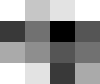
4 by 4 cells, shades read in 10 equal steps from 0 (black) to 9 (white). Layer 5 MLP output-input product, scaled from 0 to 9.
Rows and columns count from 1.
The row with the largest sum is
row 1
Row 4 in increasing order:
2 6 8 9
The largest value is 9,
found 3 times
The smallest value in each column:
2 4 0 3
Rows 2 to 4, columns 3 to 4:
0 3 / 3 4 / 2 6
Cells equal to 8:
2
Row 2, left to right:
2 4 0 3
